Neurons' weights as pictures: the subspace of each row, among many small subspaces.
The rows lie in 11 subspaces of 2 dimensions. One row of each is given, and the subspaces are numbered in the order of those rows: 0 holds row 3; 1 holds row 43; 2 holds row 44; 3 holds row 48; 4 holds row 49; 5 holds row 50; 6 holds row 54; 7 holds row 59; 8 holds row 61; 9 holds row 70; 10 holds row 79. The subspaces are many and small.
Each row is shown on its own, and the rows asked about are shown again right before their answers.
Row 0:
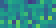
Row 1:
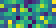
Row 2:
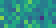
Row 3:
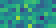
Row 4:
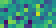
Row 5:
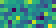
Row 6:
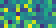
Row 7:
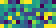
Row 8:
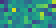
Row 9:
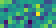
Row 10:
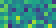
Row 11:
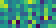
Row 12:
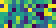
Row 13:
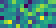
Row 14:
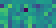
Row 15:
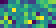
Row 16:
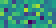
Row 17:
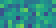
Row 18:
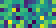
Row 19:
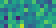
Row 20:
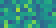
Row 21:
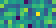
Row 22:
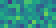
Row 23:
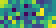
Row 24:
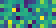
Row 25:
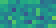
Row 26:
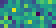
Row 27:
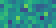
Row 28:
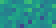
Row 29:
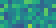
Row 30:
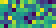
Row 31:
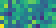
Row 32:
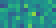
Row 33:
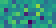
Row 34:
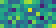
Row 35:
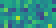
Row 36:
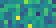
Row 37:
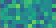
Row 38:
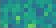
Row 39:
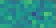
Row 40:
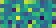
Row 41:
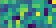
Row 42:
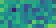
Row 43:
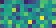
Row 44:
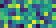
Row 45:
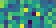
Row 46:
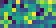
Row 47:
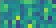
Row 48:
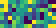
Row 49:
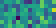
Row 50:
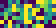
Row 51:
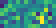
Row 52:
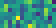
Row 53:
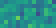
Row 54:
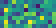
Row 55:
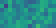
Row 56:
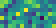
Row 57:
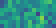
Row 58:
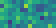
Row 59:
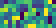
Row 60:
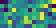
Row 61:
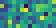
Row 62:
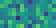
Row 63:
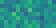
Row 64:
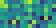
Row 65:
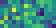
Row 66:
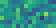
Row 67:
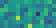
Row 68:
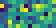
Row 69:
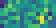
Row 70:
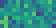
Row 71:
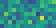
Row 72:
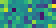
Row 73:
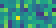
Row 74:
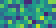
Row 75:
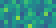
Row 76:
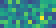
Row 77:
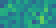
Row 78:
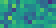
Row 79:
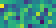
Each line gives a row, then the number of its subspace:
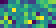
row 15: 9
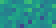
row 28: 1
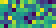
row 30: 3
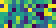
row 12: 3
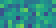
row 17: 0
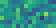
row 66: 8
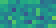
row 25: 9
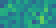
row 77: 10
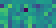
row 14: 8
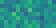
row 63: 6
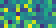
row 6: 6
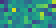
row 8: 3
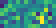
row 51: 10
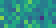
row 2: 6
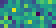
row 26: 9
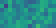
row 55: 10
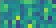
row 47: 7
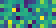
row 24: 1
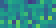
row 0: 7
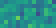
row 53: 7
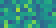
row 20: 6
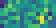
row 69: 10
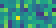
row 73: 9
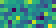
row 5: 9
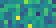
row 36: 4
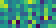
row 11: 7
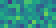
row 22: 2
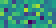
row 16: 6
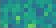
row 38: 5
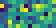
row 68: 8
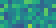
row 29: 10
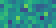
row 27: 8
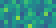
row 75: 4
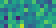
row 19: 5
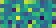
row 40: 1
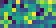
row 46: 3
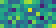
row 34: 0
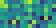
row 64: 7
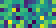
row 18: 1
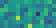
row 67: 4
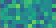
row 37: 2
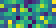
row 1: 0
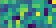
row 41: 7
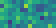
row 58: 8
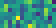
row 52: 7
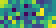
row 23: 5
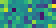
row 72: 3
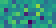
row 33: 6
